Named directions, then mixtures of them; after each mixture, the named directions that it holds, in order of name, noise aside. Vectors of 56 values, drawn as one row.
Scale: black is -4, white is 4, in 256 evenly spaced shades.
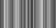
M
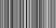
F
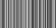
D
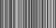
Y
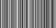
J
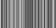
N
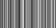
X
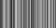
M, Y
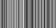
J, N, X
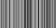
D, F, N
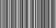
J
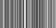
F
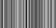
F, N, Y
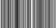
J, M, Y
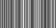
J, X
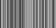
N
